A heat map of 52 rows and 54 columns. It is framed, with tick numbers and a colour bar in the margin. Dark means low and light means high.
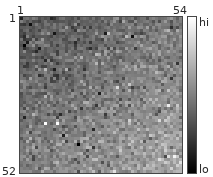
Ninth with the highest average: bottom right. Ninth with the lowest average: top left. Odd rows or columns: none. Grain: fine. Slope: up to the bottom right. Stripes: none.
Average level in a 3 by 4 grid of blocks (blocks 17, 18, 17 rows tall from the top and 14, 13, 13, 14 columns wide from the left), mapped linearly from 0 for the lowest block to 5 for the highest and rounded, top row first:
0 1 2 2 | 1 2 3 4 | 3 3 4 5
